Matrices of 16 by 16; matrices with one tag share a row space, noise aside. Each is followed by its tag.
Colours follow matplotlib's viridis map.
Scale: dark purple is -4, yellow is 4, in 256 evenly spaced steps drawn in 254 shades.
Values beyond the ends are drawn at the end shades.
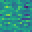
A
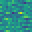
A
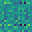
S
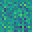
S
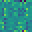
S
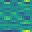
A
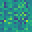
S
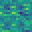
A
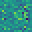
S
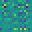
S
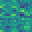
A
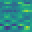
A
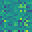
S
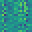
S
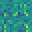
S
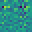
S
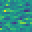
A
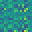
S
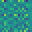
S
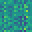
S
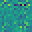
S
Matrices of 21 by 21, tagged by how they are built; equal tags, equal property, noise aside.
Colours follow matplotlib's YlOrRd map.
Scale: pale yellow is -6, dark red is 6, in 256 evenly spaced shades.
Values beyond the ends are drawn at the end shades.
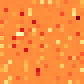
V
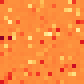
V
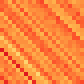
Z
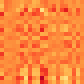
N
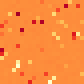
V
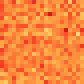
N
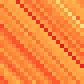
Z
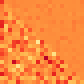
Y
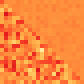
Y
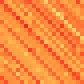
Z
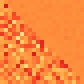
Y
